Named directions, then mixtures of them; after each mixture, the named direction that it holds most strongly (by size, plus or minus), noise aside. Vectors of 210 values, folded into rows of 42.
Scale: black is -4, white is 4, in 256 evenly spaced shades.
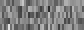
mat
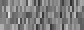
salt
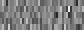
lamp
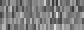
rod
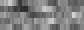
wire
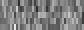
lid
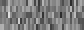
salt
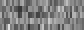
mat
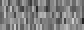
lid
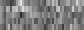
wire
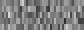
mat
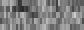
wire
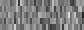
lid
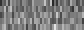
rod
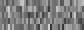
mat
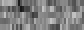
wire
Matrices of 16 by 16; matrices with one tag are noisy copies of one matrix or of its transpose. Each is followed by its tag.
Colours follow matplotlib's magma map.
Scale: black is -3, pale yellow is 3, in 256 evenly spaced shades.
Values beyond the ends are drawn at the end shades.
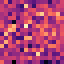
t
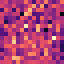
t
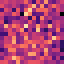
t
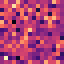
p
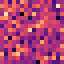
p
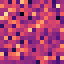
p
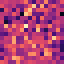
t
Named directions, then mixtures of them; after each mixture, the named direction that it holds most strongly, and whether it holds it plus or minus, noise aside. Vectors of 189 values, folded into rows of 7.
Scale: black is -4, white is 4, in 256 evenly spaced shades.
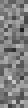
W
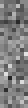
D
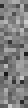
D, minus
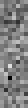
D, plus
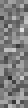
W, minus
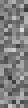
W, minus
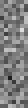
W, minus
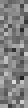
W, plus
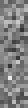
W, plus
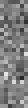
D, plus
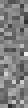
W, plus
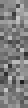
D, minus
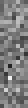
D, minus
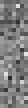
D, plus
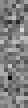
W, minus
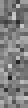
D, plus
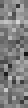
D, minus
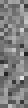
W, minus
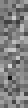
W, minus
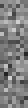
D, minus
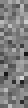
D, minus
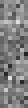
D, minus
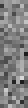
D, minus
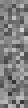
W, minus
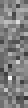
D, minus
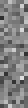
W, minus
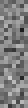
W, plus
